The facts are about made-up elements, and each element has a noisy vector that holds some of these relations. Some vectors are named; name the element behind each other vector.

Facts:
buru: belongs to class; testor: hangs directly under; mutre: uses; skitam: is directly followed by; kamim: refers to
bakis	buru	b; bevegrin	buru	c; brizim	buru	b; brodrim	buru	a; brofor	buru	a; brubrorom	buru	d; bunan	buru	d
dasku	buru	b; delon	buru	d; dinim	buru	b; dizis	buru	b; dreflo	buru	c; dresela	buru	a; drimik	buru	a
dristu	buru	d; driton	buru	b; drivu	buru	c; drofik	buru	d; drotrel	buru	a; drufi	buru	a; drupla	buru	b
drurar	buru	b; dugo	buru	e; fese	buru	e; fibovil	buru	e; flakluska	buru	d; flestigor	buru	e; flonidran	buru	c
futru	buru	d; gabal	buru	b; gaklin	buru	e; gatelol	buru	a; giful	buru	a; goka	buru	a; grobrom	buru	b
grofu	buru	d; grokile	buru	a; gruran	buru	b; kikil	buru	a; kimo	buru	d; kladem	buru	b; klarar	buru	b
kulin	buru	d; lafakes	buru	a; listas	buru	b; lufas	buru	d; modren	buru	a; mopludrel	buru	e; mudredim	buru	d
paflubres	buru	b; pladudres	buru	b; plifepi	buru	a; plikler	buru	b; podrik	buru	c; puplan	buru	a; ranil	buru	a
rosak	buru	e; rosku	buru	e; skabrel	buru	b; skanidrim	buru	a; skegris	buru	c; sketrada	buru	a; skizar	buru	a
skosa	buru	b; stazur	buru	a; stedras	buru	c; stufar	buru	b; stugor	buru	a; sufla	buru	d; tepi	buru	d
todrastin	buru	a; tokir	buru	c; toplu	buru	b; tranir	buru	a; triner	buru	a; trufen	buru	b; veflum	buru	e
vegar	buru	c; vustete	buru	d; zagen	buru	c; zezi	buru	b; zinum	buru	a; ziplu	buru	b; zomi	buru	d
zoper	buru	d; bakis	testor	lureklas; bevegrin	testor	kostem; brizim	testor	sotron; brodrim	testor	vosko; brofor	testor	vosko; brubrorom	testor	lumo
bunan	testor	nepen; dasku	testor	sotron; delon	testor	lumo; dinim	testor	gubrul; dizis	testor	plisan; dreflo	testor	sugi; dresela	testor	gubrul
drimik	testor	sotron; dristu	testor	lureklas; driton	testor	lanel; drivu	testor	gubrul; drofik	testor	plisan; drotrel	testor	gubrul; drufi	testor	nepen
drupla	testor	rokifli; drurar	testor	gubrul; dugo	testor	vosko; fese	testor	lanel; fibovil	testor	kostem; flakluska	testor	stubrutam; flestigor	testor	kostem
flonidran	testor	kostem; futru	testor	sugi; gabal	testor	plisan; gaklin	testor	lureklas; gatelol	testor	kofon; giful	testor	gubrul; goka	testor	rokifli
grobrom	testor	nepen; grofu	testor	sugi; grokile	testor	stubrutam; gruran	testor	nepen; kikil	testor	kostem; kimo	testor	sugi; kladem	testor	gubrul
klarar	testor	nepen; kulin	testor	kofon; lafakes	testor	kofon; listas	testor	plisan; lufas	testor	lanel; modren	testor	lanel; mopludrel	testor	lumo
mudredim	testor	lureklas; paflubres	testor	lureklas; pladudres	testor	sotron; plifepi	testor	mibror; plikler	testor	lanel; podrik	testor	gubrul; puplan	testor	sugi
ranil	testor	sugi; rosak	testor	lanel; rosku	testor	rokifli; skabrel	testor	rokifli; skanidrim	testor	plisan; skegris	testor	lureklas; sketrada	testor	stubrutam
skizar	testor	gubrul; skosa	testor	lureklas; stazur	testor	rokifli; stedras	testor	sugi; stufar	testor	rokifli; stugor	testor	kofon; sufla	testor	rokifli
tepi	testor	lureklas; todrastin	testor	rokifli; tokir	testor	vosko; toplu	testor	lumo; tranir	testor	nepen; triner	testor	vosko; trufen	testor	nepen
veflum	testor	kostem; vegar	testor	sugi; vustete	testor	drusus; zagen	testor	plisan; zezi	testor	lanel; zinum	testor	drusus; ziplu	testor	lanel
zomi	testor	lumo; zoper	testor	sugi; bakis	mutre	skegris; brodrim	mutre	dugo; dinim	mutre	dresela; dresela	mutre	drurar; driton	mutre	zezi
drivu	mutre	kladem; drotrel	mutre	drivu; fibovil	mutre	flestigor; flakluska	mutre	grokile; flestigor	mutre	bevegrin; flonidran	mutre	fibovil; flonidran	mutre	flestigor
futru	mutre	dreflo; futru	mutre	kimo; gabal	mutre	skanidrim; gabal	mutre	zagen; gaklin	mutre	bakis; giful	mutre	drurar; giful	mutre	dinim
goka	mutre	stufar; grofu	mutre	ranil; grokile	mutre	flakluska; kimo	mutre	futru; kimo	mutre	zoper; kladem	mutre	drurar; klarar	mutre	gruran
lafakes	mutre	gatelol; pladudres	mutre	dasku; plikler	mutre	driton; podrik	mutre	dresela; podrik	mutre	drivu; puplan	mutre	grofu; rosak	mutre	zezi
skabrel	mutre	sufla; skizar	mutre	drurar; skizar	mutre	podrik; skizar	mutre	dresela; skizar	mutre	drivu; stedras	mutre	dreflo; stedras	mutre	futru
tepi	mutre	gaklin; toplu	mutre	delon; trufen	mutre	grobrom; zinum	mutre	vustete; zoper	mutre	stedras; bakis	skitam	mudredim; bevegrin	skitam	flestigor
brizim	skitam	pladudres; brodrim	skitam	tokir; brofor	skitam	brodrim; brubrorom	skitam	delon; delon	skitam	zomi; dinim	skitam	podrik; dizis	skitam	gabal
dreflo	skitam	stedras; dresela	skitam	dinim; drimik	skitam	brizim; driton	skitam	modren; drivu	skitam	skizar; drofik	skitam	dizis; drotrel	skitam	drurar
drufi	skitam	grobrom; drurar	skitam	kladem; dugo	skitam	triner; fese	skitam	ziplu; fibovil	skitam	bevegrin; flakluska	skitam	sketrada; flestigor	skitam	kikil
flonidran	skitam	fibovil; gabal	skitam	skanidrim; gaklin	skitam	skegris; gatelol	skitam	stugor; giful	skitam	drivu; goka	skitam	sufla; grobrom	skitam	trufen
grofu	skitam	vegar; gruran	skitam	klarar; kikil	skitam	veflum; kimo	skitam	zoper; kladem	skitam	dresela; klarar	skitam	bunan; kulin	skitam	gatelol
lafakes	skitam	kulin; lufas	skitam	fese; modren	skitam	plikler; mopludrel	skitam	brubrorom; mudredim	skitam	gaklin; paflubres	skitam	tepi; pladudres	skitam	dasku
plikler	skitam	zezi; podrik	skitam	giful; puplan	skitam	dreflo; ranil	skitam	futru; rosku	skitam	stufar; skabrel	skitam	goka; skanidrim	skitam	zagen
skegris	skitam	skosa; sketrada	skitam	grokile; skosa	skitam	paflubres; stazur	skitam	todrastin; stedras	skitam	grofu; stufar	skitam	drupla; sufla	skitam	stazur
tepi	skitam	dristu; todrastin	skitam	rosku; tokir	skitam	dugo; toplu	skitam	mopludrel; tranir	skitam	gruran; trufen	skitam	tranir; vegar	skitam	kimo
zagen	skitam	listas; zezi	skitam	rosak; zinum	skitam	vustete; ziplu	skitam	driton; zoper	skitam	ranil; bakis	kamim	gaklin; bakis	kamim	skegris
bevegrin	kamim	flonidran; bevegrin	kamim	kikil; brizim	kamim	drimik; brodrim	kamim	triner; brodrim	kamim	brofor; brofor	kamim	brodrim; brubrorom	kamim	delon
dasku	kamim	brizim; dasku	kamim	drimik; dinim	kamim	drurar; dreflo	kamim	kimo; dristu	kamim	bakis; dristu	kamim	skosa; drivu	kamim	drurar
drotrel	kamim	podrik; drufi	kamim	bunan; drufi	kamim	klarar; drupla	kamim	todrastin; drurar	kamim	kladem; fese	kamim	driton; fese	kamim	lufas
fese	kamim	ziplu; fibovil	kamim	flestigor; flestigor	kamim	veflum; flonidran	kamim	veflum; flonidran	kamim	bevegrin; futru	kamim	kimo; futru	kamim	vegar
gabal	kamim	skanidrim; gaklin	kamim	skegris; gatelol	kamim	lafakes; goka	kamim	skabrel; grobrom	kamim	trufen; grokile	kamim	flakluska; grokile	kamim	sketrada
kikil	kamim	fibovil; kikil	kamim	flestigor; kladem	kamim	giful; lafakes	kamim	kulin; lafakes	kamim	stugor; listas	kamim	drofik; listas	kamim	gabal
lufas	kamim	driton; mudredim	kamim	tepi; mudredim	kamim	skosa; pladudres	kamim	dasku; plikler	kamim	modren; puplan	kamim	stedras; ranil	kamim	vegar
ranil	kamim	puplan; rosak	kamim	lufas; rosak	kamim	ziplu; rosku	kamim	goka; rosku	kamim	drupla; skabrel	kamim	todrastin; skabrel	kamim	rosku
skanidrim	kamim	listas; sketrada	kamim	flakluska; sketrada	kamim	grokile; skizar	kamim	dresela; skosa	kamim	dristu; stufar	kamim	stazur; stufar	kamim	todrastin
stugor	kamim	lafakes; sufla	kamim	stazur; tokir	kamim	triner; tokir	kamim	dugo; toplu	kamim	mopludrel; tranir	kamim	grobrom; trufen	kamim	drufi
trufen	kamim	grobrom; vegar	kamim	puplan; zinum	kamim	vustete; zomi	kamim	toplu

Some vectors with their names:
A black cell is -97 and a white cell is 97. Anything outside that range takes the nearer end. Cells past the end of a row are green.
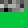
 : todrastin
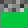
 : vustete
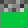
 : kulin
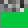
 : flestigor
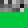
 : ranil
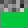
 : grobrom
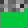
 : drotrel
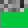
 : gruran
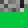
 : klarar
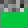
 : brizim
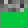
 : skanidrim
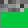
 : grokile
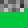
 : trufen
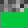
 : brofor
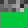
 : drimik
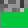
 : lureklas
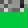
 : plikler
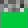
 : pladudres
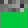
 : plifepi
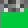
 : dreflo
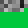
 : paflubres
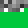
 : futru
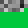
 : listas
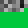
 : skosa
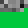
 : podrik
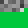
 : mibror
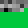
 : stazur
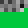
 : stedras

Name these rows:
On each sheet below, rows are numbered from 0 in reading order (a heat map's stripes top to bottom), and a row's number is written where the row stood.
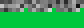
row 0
goka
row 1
delon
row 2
puplan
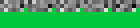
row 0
dinim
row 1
skizar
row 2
zomi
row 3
rokifli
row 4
tepi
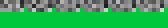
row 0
gaklin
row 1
kimo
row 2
gubrul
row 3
driton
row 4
zagen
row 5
gabal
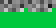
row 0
grofu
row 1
kladem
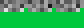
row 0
brubrorom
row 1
drurar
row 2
bevegrin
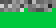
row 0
sufla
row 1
dresela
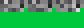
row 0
kikil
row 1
modren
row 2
fibovil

